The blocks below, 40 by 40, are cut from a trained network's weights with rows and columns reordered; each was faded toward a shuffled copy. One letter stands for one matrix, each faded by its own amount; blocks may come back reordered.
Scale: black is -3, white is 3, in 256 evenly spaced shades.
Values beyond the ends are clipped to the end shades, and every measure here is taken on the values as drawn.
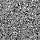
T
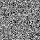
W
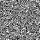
W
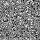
T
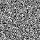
W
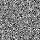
W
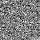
T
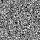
W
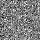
T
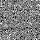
T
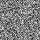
W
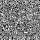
T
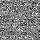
T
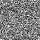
W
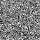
T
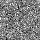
T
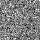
T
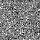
T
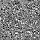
W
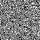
W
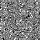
T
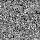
T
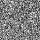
W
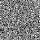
W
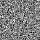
W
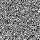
W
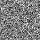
W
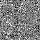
T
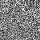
W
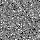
T
